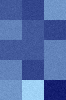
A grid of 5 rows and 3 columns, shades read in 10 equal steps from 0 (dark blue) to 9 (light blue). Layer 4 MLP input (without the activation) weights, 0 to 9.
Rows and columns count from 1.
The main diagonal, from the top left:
3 3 5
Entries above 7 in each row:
0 0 0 0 1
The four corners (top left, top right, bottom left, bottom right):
3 6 6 0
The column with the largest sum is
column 1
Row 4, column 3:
5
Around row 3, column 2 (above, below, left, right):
3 2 3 5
